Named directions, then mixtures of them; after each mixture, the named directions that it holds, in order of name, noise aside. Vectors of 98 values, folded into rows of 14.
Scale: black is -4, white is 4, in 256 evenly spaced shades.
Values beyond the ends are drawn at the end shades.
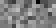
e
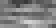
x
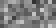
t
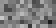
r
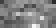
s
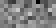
e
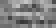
r, s, x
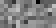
e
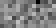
e, t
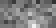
e, s, x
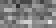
r, x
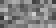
s, t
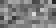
s, t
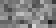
r, s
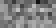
e, t, x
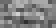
s, t, x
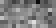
e, r, x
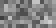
r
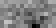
s, x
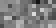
e, t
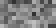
t, x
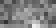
r, s, x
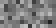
r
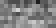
e, x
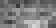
s, x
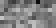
e, r, x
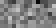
e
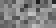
e, s, t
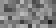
r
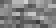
r, s, x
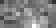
s, x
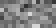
e, s
